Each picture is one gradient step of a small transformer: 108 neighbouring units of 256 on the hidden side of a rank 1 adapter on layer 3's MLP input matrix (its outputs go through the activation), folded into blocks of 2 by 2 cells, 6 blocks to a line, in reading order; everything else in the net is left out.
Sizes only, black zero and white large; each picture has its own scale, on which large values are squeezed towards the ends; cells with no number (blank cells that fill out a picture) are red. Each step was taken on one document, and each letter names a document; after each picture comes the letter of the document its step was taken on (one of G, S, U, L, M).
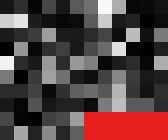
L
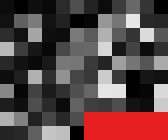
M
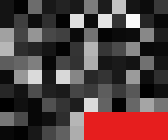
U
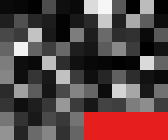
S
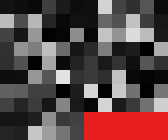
S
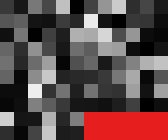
L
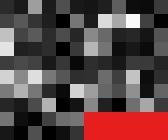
U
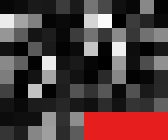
L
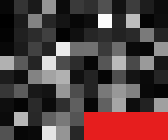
M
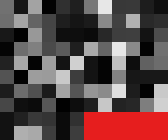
S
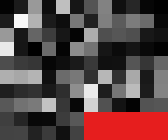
U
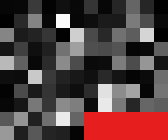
M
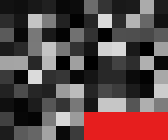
S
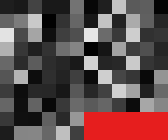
U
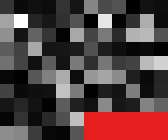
L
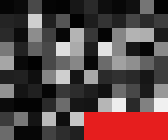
M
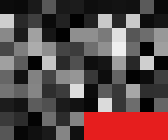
S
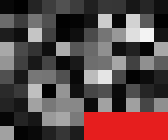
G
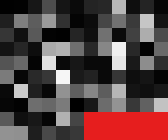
S
